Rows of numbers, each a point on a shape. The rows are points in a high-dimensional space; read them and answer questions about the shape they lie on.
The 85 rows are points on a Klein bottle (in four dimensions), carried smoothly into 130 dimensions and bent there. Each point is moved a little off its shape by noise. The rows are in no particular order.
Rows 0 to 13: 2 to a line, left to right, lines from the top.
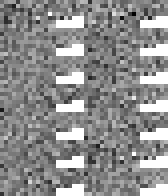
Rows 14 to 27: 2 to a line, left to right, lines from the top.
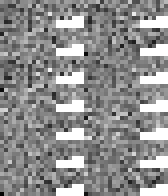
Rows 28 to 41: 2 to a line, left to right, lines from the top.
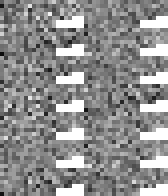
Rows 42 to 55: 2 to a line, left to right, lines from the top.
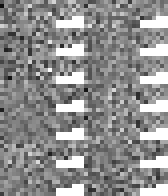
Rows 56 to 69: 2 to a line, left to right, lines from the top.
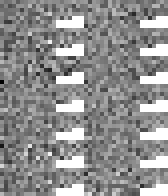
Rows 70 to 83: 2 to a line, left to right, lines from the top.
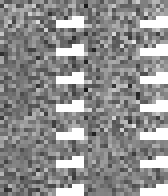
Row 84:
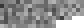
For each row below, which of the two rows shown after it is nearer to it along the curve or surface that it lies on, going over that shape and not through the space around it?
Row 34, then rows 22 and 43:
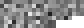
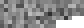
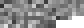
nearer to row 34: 43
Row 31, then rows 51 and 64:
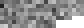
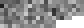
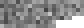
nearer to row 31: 64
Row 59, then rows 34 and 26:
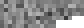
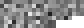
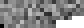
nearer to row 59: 26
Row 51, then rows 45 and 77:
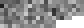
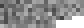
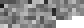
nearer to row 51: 77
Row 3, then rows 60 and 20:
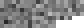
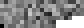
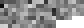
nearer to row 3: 60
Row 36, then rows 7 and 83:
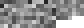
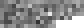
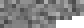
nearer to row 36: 7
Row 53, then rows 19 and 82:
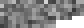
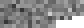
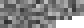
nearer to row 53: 19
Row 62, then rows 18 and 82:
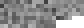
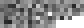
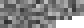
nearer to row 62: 18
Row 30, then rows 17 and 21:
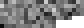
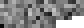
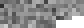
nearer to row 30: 17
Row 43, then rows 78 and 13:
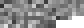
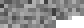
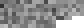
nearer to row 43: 13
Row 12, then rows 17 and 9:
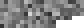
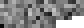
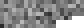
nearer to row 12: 17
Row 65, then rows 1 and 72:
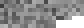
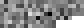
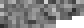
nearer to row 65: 1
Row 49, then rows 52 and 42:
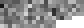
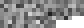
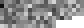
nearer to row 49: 42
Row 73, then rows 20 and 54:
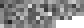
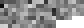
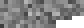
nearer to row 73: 20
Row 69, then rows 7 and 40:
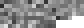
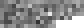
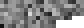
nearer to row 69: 7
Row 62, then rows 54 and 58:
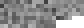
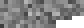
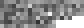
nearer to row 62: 58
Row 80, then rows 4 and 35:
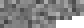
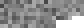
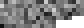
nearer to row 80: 35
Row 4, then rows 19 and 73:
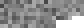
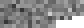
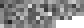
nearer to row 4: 73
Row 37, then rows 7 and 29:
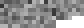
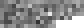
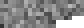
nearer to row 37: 7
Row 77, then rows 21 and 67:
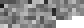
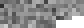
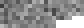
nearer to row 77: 67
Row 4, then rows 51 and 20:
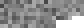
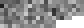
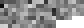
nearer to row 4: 51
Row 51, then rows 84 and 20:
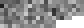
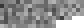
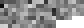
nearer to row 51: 20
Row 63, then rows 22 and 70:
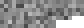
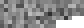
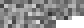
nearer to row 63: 22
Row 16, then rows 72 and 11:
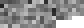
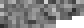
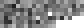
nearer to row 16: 11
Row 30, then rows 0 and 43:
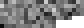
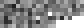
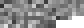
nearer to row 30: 0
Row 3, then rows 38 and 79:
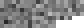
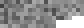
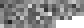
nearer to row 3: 79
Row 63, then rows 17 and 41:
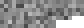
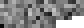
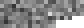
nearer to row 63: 17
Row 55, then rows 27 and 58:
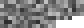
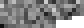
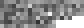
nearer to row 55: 27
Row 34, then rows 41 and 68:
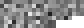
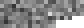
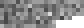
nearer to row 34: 68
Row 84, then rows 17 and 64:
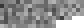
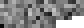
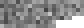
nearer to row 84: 64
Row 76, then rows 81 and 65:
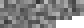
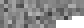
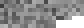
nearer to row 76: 81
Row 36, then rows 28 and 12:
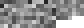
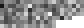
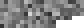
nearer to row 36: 28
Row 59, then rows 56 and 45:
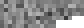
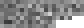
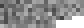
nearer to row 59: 45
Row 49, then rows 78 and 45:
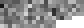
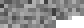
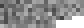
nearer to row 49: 78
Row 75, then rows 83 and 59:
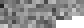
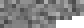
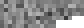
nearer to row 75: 59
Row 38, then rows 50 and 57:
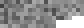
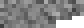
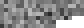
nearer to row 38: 57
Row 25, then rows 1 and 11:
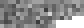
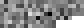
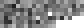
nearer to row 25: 11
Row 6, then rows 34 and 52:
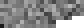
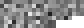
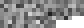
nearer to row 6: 52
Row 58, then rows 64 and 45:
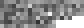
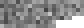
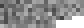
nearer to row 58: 64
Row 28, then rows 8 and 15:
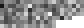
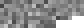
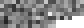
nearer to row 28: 8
